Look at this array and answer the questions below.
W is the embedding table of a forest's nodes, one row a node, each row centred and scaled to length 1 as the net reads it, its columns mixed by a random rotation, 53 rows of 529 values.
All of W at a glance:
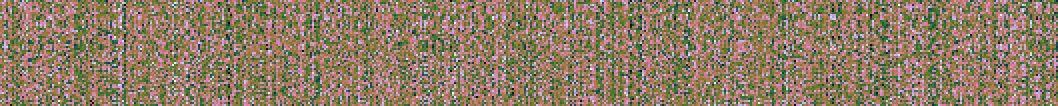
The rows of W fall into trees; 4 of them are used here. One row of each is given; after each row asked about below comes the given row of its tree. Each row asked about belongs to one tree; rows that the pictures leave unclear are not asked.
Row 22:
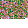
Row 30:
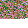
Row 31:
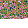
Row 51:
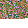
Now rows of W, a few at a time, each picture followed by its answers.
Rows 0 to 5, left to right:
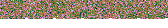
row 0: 22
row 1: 31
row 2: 51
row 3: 31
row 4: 51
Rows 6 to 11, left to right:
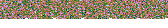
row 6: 31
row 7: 22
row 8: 22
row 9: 22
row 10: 51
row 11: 51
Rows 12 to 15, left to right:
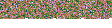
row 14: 22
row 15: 31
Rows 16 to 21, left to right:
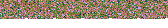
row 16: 31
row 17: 22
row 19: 51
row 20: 30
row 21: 30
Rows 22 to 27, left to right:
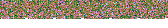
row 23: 22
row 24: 22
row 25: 30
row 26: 51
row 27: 51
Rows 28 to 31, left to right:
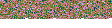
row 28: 22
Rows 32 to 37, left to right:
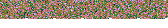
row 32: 51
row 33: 30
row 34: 51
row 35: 22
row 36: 51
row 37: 22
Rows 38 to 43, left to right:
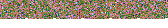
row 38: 31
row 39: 51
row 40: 31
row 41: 30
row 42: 51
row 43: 51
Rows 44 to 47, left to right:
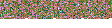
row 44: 31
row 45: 22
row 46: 31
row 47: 31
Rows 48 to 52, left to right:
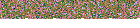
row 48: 51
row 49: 51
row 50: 30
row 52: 30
